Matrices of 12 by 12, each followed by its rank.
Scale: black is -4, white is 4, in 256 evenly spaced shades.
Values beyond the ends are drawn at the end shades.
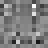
two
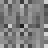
two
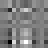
one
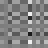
one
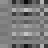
one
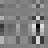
one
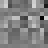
two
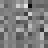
two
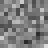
full rank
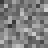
full rank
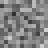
full rank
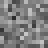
full rank
